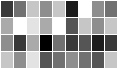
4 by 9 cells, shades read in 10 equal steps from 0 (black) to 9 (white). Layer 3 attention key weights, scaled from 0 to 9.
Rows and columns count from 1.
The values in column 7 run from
3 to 9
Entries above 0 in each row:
9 9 8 9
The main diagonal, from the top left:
2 9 6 3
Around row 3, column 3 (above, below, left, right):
8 8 2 0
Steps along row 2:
up down down up down up down up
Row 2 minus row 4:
-1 4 0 3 5 -2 3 2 0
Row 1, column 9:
4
